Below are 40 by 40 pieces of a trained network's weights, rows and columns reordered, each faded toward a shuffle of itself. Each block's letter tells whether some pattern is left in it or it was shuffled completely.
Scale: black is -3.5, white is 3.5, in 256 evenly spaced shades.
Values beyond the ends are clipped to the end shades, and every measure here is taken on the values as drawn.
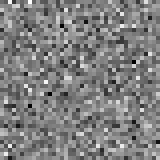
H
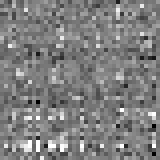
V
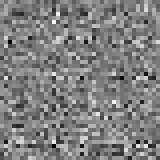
V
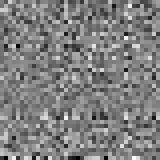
V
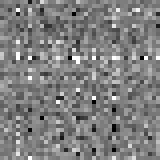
V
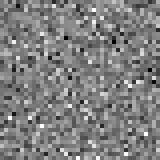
H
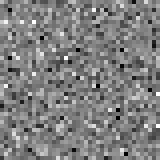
H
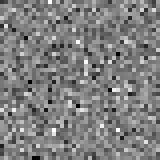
H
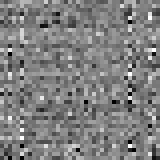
V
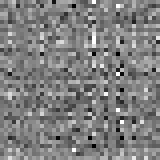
V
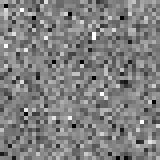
H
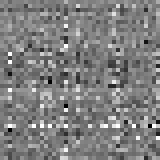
V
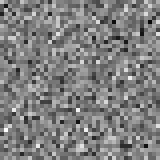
H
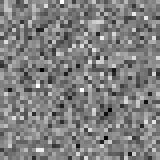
H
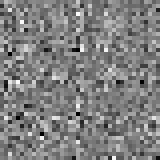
V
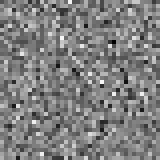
H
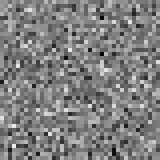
H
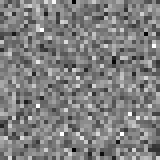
H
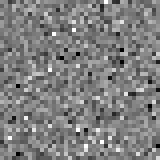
H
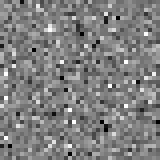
H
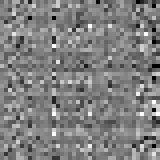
V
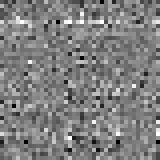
V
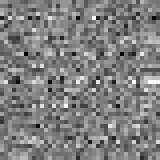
V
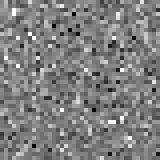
H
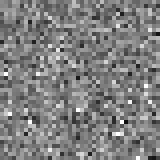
H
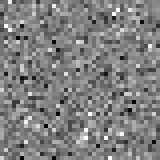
H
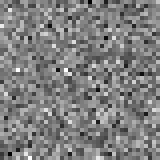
H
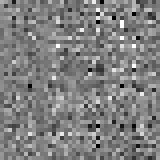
V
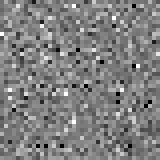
H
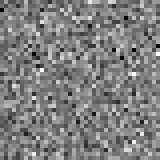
H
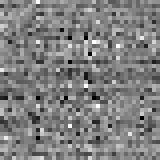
V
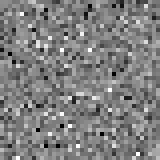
H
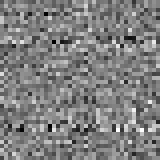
V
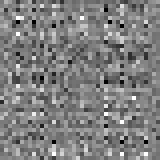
V
